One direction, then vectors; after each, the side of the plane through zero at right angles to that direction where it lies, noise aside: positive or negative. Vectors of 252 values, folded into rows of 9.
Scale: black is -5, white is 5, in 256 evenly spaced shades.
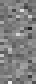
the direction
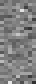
positive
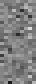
negative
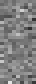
positive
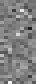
positive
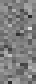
negative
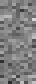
negative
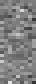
positive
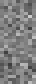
positive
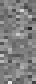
positive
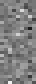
positive
